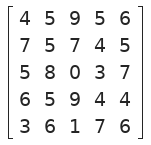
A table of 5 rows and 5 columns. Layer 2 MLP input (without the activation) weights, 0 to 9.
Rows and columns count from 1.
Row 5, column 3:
1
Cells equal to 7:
4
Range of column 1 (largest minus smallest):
4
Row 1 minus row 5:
1 -1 8 -2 0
